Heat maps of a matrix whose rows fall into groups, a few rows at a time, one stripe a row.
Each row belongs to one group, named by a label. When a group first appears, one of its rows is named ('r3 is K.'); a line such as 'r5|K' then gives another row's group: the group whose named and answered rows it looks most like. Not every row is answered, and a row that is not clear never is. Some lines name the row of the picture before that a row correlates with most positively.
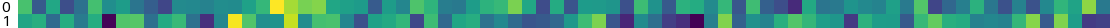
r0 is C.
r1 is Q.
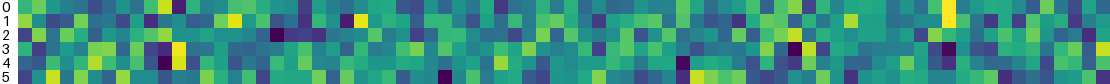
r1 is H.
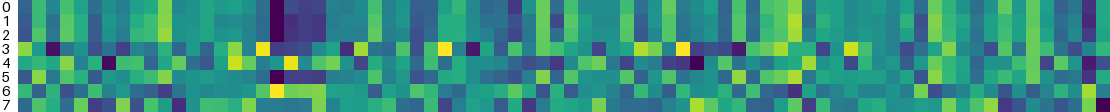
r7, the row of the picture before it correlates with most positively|5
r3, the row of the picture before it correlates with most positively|1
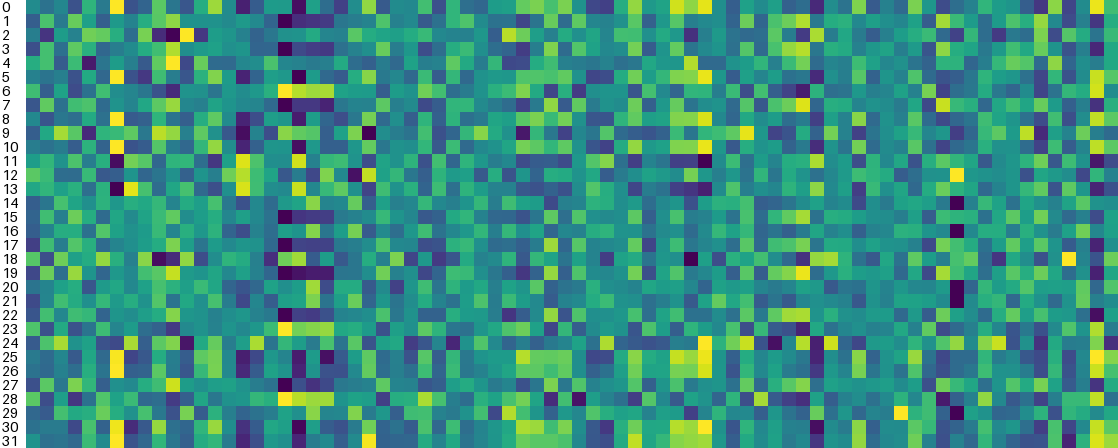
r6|C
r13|Q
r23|C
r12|H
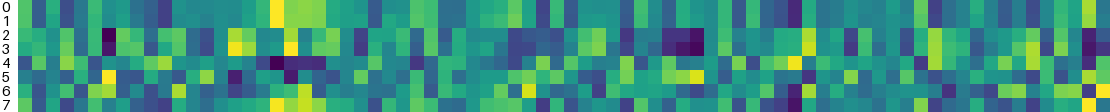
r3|Q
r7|C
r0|C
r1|C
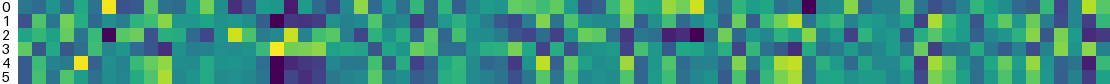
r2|Q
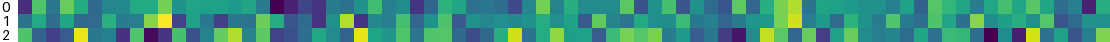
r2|H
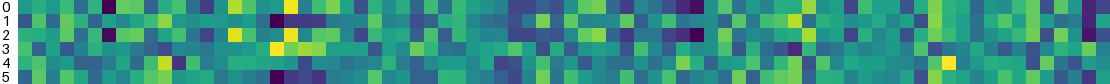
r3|C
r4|H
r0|Q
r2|Q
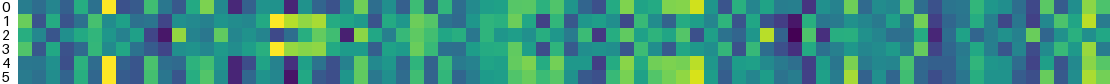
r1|C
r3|C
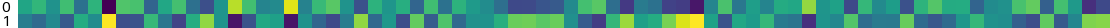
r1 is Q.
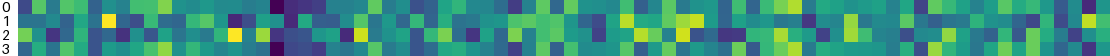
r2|H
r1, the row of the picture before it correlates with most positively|1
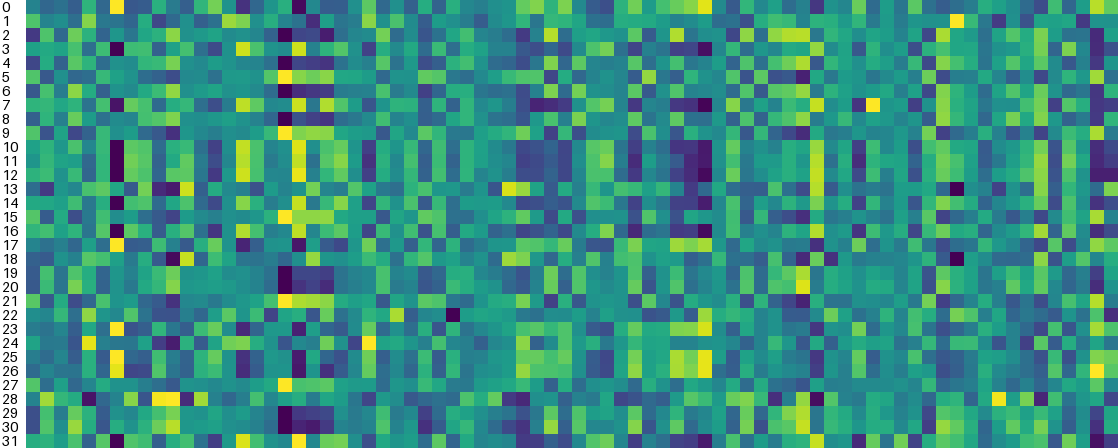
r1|H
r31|Q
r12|Q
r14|Q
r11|Q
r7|Q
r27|C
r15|C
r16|Q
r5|C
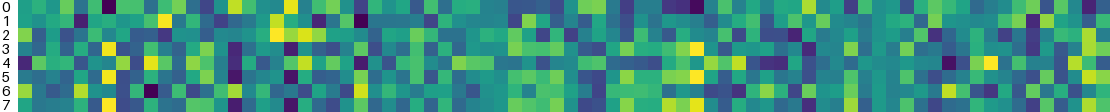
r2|C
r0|Q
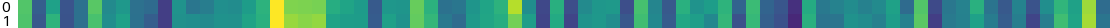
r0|C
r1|C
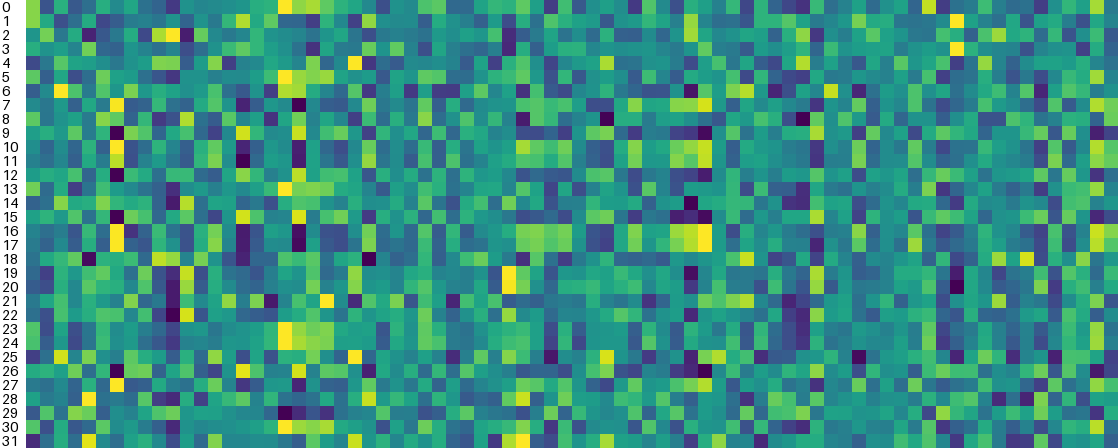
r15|Q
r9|Q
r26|Q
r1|H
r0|C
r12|Q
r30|C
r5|C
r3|H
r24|C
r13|C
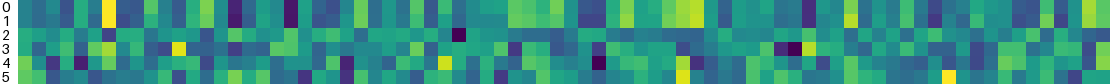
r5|H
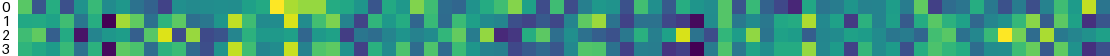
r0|C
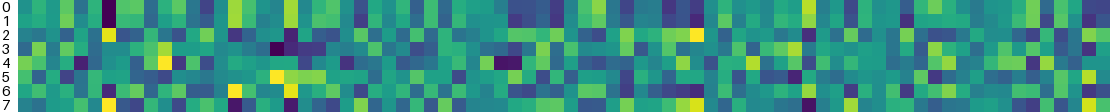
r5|C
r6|Q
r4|H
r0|Q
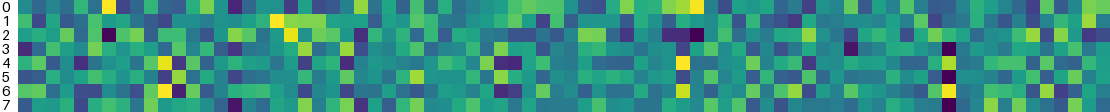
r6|H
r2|Q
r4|H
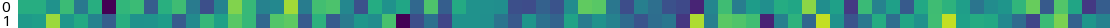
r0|Q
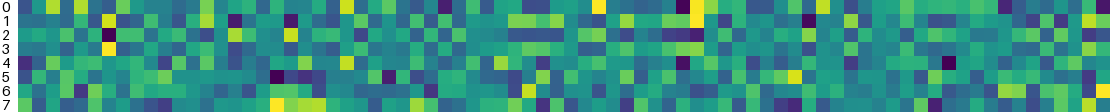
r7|C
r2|Q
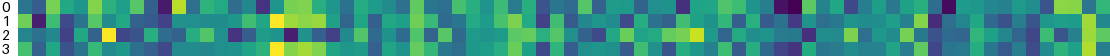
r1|C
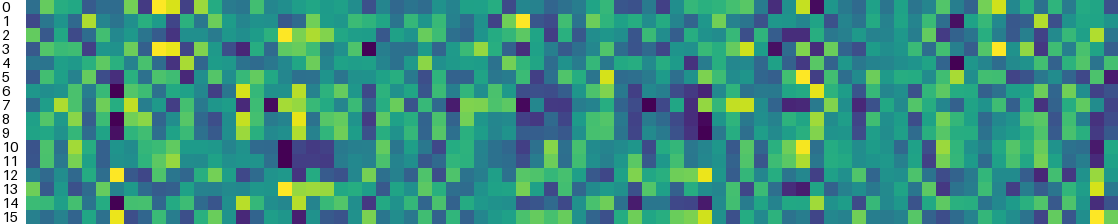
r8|Q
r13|C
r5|H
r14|Q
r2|C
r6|Q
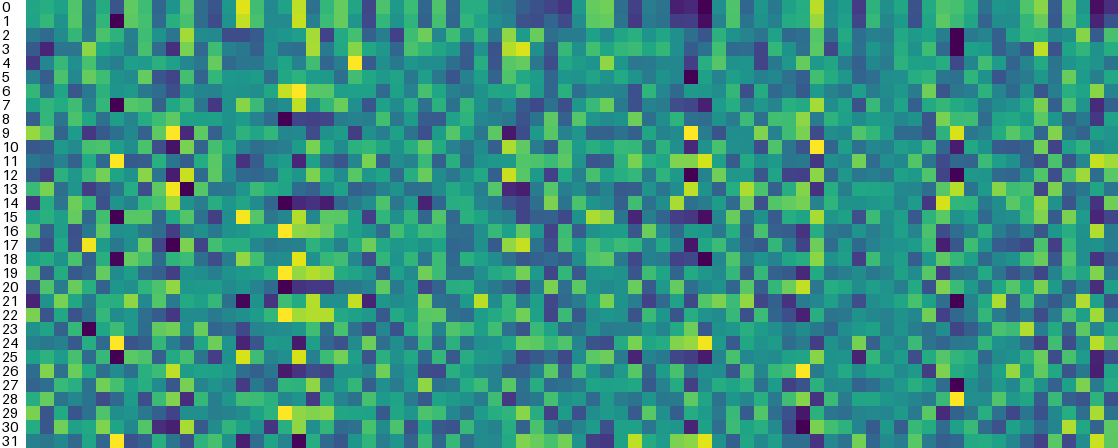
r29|C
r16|C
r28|H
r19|C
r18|Q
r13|H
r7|Q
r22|C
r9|H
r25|Q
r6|C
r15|Q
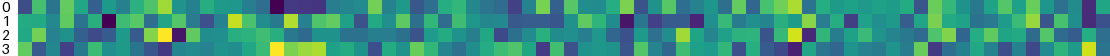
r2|H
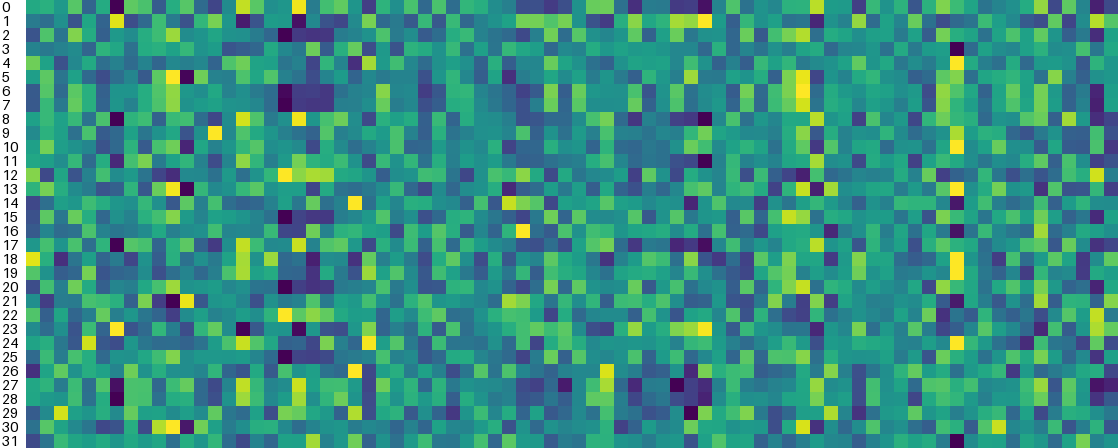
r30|H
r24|H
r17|Q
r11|Q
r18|H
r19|H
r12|C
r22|C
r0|Q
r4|H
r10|H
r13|H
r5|H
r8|Q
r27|Q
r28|Q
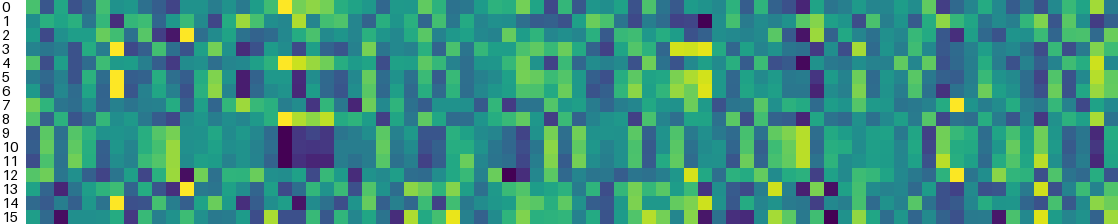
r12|H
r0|C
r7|H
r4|C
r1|Q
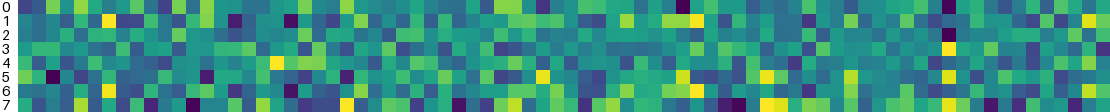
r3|H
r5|H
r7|H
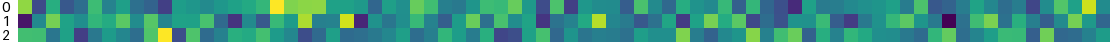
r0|C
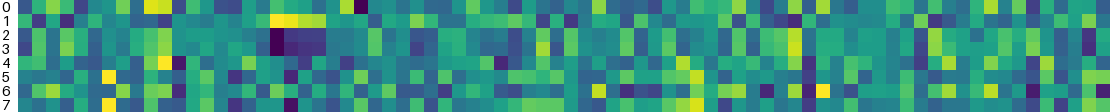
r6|H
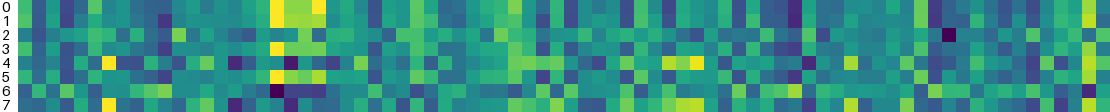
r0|C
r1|C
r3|C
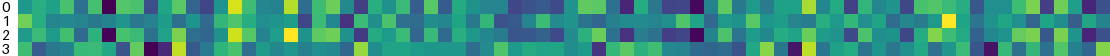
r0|Q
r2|Q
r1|H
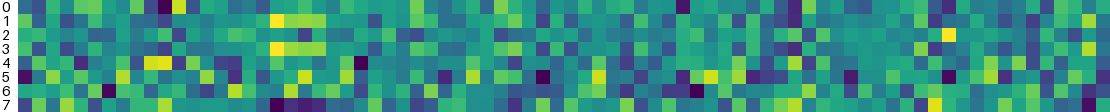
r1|C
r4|H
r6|Q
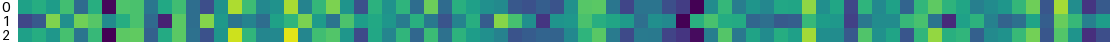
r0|Q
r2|Q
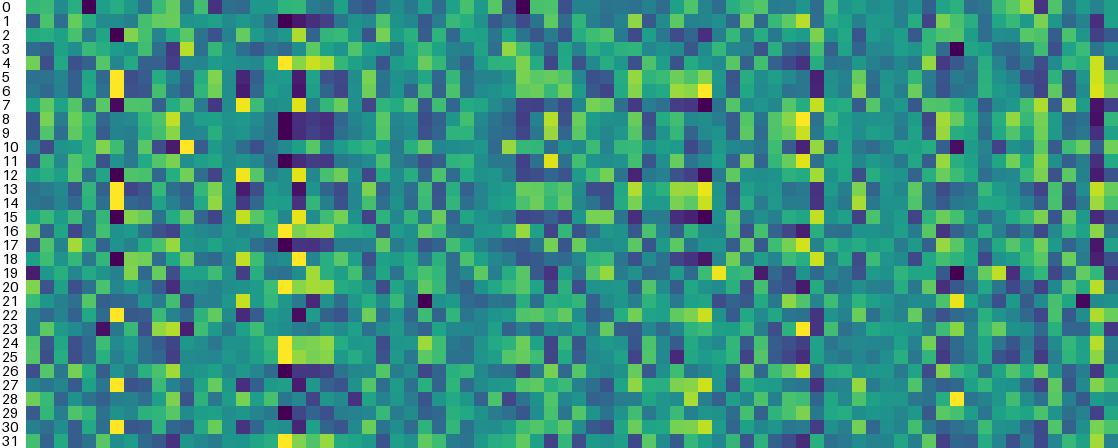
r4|C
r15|Q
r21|H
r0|H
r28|H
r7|Q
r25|C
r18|Q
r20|C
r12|Q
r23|H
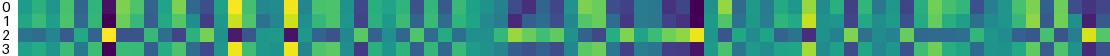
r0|Q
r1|Q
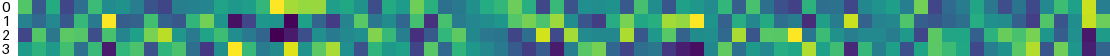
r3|Q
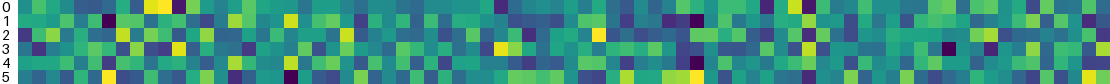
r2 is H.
